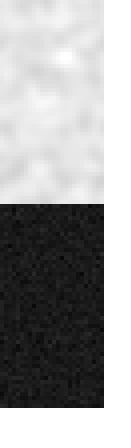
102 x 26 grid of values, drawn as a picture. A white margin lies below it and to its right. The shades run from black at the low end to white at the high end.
The table splits into 2 rows of 1 panel. Panel 1,1: very high, blotchy, faint in contrast. Panel 2,1: very low, fine-grained, faint in contrast.
